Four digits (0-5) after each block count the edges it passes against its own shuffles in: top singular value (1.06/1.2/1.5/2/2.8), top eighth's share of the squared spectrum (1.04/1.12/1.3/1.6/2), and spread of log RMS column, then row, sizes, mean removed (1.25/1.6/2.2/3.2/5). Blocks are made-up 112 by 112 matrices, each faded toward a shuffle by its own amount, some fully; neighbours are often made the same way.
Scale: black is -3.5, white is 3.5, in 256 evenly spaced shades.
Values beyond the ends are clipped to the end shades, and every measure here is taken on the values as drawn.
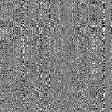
5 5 4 3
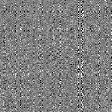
5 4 4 2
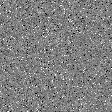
1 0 0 0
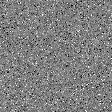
1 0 0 0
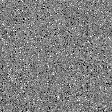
3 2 1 0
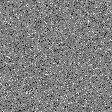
0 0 0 0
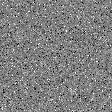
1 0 0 0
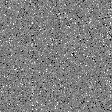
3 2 1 0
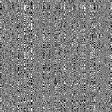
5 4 4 2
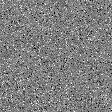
1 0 0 0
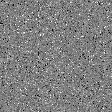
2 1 0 0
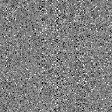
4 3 2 1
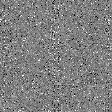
3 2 2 0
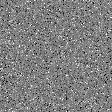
0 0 0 0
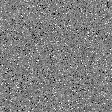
0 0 0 0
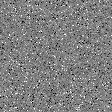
0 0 0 0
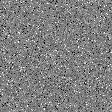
1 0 0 0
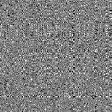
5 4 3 3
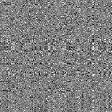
4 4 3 3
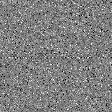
3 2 0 1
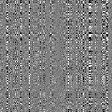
5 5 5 3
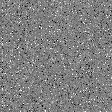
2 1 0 0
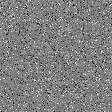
1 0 0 0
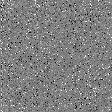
3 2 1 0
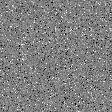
2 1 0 0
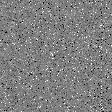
1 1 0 0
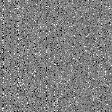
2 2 3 0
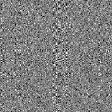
4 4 3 2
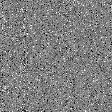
1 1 2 0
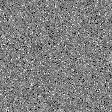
0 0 0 1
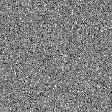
3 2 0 1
